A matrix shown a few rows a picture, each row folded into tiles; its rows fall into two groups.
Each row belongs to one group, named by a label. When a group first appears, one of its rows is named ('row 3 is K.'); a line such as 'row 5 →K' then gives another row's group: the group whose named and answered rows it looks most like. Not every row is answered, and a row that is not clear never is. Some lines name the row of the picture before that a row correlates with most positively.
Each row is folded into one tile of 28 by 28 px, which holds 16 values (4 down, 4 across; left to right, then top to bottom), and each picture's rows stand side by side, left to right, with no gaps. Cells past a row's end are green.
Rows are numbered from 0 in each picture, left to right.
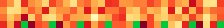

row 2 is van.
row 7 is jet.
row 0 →jet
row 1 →van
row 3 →jet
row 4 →van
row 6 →jet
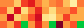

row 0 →van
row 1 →van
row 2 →van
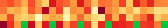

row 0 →van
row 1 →jet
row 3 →jet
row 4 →van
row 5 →van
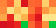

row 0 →van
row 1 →van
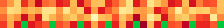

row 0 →jet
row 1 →van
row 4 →jet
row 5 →jet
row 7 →van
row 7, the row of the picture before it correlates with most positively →0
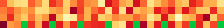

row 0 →van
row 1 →jet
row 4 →jet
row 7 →van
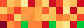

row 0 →van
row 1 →jet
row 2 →jet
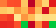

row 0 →van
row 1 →jet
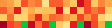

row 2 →jet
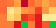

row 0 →jet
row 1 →van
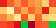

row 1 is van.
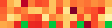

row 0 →jet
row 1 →van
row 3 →van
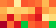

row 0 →van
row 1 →van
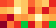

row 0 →van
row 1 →jet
